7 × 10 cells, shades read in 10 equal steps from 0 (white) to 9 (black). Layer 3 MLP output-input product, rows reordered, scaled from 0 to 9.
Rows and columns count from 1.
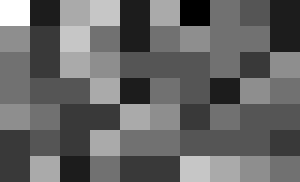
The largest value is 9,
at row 1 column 7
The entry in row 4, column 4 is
3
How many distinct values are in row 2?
5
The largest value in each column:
7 8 8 7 8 7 9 8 7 8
